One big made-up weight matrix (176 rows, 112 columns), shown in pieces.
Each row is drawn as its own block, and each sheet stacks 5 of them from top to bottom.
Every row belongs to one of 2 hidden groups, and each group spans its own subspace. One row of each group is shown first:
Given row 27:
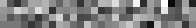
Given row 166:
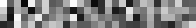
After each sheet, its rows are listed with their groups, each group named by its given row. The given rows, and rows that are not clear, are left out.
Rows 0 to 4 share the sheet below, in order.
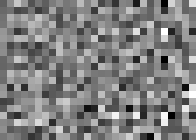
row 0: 27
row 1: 27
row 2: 27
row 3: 166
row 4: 27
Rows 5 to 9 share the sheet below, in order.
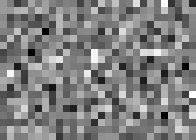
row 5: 27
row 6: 166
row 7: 166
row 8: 166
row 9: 27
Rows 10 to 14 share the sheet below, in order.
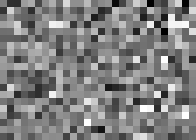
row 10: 166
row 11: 27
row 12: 27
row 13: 27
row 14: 166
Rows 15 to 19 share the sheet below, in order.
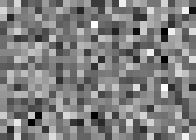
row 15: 166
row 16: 27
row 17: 27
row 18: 27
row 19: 166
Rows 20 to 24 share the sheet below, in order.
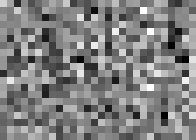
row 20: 166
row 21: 166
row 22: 166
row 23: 166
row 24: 27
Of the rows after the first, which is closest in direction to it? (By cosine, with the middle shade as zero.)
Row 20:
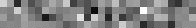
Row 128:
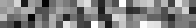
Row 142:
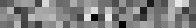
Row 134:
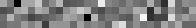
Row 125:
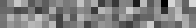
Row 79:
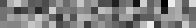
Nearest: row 134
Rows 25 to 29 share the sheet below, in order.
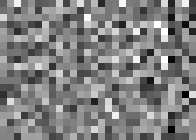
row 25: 166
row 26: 27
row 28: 166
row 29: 166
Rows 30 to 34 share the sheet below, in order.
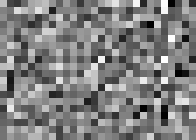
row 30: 27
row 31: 166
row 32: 27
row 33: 27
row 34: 27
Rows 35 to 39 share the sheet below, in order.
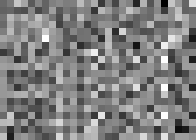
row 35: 27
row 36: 166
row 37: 27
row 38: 27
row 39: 27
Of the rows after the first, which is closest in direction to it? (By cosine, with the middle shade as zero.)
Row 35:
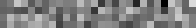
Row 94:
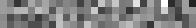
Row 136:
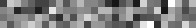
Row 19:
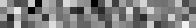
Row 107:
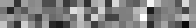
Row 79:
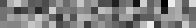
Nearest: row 79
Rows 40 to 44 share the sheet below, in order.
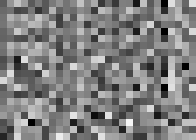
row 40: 27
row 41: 27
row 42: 166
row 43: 27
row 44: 166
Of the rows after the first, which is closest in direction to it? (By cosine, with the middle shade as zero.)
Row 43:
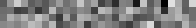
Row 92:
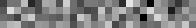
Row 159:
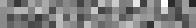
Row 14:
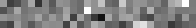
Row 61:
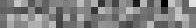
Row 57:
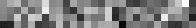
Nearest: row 61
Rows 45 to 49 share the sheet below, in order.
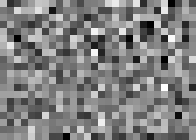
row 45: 27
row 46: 166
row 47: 27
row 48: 27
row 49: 166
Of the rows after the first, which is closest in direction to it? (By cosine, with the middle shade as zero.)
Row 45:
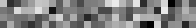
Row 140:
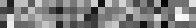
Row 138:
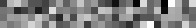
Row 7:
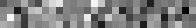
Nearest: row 140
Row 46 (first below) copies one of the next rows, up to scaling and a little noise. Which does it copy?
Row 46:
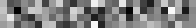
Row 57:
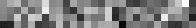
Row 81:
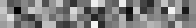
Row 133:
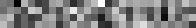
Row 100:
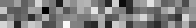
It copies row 81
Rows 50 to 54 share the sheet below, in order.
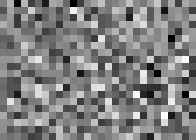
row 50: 166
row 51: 166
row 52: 166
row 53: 166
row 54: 27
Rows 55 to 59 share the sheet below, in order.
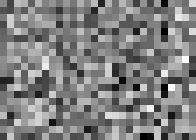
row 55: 27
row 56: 27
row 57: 166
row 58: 27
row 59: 27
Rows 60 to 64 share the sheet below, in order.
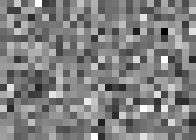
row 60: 166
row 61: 27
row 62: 27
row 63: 27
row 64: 166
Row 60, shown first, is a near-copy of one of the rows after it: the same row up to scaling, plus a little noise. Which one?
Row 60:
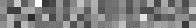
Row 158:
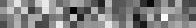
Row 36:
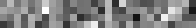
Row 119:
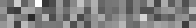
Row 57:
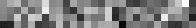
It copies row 119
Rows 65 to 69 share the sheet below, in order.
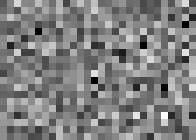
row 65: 166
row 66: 166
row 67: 166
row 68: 27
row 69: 27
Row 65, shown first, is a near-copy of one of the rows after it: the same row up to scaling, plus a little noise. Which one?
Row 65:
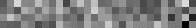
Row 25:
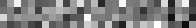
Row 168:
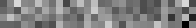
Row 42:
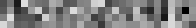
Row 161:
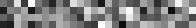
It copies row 168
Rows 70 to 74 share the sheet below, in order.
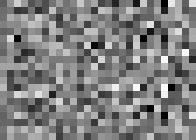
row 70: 27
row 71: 166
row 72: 27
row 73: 27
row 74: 27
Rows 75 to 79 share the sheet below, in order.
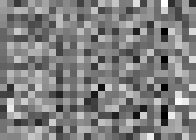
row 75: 27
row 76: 27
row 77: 27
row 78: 27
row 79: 27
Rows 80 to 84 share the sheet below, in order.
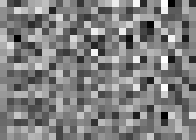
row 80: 27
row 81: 166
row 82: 27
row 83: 27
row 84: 27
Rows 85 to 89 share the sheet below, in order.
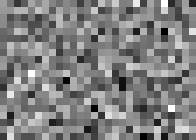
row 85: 27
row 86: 27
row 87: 166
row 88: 166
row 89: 27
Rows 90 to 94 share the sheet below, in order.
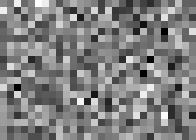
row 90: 166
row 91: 27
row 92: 166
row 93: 166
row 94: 27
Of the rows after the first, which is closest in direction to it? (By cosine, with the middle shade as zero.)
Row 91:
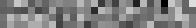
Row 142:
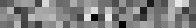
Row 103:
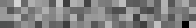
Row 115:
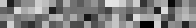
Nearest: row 142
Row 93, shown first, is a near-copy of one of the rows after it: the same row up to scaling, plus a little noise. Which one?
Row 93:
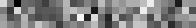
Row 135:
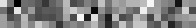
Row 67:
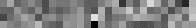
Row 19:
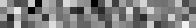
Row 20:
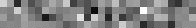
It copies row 135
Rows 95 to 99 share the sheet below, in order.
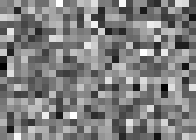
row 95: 166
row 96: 27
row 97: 166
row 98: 27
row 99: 166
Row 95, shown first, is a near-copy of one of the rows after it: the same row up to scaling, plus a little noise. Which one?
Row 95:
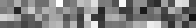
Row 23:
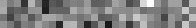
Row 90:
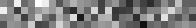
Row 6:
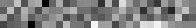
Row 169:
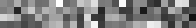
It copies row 169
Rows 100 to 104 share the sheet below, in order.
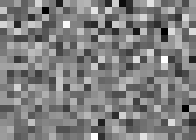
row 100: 166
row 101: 27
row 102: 27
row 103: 166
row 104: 166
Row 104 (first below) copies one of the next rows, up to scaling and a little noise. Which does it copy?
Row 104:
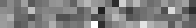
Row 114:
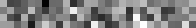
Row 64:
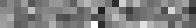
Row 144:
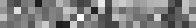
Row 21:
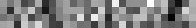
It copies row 64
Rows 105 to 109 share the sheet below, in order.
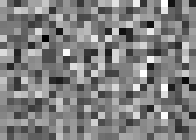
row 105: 27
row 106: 166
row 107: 166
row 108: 27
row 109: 27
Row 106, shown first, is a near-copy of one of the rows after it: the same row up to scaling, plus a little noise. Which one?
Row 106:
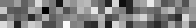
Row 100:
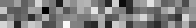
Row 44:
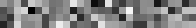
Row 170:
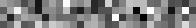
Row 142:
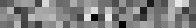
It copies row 100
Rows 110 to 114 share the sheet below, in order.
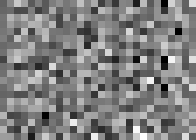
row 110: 27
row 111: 166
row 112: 27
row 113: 27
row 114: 166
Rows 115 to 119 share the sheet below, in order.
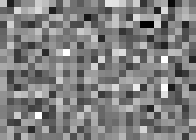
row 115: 27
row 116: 166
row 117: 27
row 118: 27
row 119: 166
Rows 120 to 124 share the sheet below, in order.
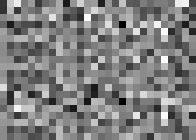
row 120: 166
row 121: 27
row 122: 27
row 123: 166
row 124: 27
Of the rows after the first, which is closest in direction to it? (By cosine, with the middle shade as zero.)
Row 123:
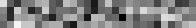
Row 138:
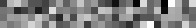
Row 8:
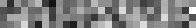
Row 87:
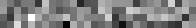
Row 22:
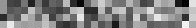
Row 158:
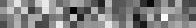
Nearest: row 87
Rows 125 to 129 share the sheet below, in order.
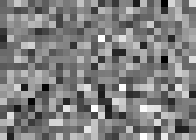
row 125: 27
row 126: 166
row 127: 27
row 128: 166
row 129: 27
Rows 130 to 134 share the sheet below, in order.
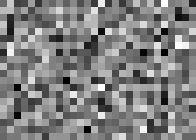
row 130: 27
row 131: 27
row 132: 166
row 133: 166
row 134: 166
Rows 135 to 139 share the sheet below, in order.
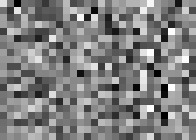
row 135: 166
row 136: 27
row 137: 166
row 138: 27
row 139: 27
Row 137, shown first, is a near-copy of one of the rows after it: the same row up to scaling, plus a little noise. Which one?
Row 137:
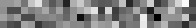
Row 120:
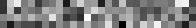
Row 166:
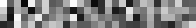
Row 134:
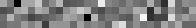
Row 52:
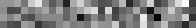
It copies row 52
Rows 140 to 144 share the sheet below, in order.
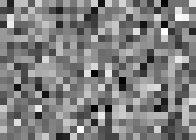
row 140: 27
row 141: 27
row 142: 166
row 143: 166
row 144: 166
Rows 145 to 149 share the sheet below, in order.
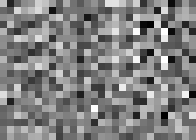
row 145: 27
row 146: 27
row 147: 27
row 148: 166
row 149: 27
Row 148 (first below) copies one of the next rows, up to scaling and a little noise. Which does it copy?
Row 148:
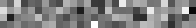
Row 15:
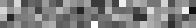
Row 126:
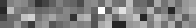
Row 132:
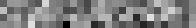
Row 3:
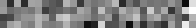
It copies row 15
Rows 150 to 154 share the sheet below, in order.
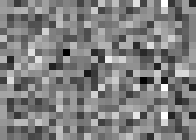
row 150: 27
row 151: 166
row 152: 27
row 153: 27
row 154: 27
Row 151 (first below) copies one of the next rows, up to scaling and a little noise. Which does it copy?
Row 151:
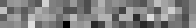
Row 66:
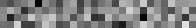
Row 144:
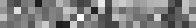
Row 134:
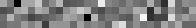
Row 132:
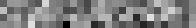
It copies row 132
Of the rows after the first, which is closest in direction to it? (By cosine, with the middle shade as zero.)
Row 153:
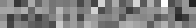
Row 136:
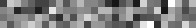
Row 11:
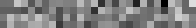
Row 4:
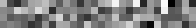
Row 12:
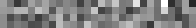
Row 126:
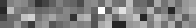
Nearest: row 12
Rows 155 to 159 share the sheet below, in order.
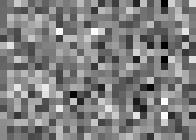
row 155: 27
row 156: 166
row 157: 27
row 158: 166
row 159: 27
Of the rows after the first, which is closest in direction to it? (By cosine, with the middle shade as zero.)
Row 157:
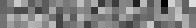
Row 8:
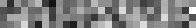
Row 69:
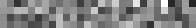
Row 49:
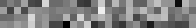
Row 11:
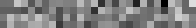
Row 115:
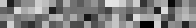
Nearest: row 11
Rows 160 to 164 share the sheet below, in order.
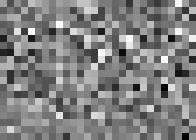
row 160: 166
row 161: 166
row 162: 27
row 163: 27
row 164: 166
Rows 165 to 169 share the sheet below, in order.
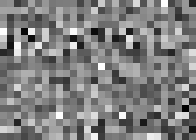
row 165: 27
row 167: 166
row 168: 166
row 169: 166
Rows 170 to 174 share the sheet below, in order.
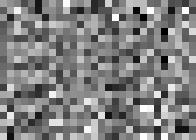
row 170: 166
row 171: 27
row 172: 27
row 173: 27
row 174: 27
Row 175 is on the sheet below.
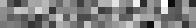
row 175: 27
